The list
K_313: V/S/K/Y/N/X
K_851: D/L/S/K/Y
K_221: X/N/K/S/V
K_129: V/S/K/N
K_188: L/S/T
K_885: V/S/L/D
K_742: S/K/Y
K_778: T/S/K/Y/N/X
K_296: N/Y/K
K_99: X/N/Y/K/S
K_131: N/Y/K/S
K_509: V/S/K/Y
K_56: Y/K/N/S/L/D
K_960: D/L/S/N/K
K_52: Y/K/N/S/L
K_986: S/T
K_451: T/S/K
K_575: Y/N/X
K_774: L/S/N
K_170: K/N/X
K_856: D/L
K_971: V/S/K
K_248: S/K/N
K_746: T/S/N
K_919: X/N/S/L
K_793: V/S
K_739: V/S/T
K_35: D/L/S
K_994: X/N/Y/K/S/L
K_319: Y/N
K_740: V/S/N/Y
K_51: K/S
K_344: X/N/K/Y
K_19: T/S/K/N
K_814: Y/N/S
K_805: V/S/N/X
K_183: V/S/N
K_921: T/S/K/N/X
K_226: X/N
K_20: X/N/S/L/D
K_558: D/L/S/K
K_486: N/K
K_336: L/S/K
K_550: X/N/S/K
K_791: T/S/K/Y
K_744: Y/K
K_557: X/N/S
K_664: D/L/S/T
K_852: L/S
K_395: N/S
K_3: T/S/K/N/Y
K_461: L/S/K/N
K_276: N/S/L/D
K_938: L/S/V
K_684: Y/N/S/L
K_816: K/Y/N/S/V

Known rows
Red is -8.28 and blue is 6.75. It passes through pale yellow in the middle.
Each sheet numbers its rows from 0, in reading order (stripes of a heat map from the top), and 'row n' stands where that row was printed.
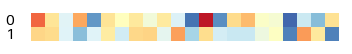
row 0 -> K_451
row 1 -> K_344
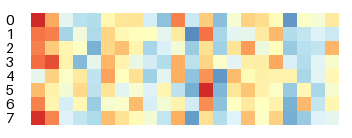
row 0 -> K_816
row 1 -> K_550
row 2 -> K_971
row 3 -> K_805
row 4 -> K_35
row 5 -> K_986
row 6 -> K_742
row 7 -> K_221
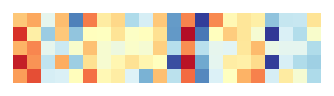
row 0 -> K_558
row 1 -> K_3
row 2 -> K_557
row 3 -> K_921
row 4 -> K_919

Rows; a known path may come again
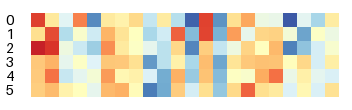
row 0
K_451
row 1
K_276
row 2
K_221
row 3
K_852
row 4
K_919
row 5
K_938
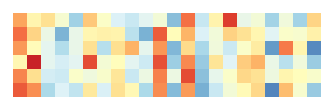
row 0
K_739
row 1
K_740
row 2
K_344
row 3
K_20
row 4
K_814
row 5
K_99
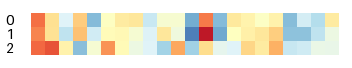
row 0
K_51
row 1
K_746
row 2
K_805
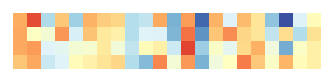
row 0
K_960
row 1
K_188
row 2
K_395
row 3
K_684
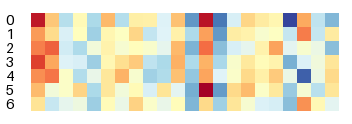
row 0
K_778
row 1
K_742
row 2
K_557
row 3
K_816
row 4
K_183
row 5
K_986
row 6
K_744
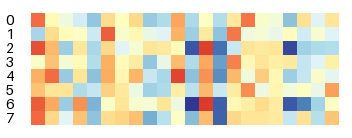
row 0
K_509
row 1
K_856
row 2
K_921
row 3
K_35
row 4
K_56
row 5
K_793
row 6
K_19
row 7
K_336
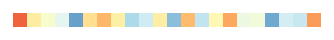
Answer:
K_971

